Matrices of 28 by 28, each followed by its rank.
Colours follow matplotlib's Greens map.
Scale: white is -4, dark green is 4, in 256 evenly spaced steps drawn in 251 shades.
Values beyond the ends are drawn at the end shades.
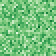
full rank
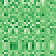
three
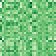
three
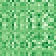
three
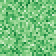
full rank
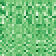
three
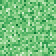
full rank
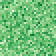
full rank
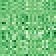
three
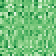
three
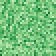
full rank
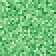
full rank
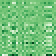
three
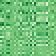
three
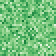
full rank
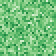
full rank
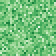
full rank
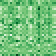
three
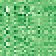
three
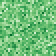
full rank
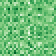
three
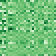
three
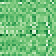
three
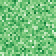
full rank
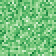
full rank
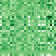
three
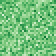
full rank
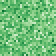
full rank
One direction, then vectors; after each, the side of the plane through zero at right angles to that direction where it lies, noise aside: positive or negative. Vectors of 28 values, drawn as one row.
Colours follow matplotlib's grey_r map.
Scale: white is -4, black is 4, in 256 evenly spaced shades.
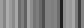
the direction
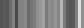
negative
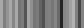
positive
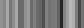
positive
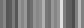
negative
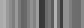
positive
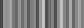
negative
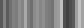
negative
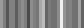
negative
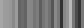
positive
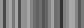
positive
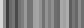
negative
